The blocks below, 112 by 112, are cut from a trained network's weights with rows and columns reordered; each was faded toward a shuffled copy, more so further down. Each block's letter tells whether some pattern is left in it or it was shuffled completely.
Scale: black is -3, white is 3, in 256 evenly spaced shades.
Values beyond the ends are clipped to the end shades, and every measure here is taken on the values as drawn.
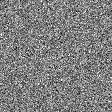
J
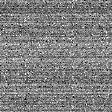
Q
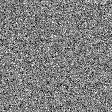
J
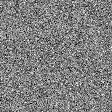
J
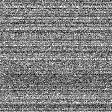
Q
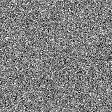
J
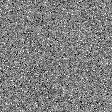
J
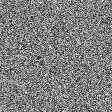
J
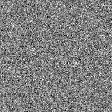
Q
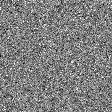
J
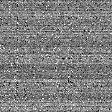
Q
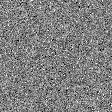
J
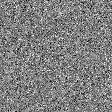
J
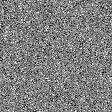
J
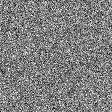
J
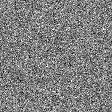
J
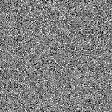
Q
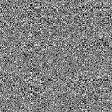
Q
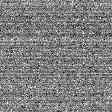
Q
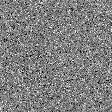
J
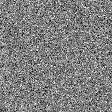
J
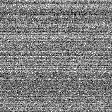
Q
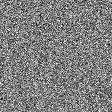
J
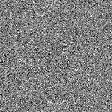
Q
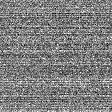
Q
